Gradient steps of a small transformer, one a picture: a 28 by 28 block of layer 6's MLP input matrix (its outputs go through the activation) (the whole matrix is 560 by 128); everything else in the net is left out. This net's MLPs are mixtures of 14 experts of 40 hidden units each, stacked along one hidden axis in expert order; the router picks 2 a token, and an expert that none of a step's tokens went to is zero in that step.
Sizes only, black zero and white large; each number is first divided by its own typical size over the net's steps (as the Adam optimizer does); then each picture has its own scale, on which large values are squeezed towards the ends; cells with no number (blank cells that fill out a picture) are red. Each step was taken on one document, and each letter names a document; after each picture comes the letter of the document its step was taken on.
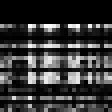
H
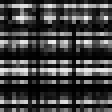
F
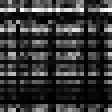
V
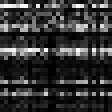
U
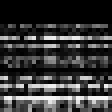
H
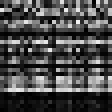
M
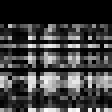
H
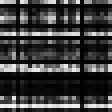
F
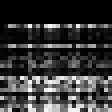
H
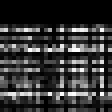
U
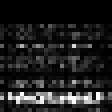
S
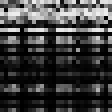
M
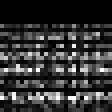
S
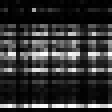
V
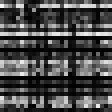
F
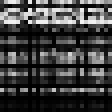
M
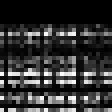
S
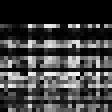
H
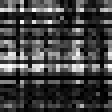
V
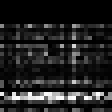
S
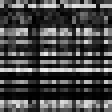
F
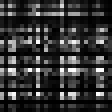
U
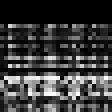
H
